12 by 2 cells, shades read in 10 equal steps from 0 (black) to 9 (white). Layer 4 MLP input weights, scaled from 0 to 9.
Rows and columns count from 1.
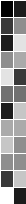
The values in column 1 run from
0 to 9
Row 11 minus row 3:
1 -1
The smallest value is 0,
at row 1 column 1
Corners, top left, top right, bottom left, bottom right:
0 1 9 1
